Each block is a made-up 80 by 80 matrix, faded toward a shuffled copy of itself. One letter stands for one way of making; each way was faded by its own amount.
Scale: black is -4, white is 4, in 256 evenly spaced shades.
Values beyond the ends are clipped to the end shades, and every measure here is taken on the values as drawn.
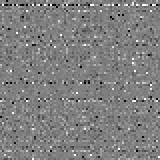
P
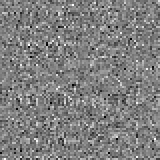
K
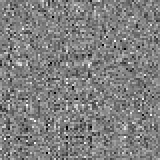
K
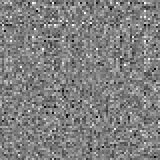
K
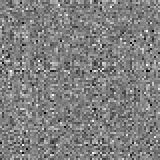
K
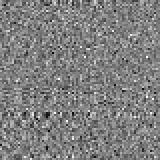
K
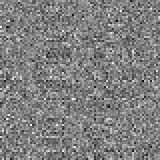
K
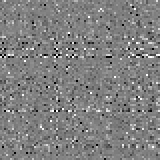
P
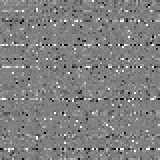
P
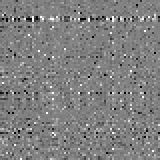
P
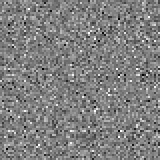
K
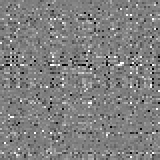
P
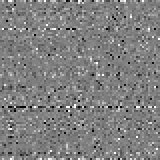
P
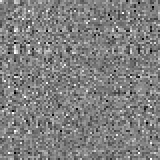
K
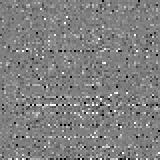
P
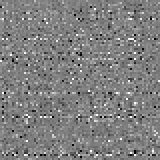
P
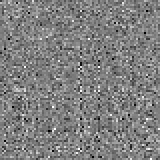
K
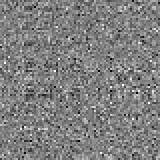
K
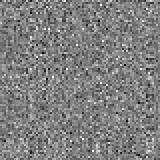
K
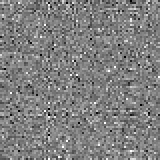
K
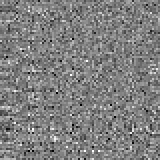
K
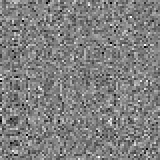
K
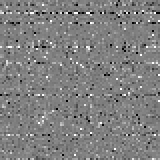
P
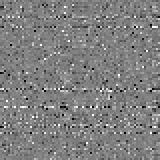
P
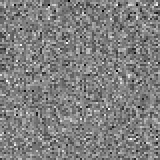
K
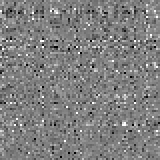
P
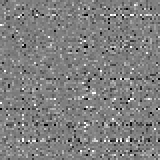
P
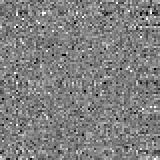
K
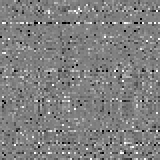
P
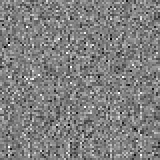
K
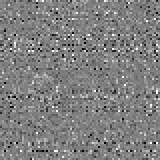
P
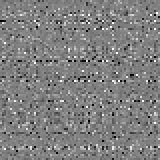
P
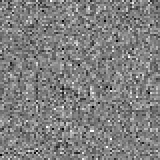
K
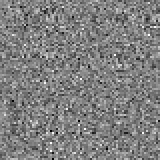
K
